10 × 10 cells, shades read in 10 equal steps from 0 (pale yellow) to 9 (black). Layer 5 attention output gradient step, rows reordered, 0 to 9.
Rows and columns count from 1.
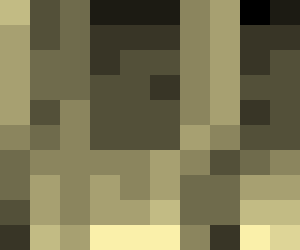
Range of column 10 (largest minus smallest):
7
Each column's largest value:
7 6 5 8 8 8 5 7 9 8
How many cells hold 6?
21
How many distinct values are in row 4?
5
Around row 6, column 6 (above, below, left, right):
6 3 6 3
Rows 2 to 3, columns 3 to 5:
5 7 7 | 5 7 6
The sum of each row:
61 56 52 51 51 50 43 38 35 24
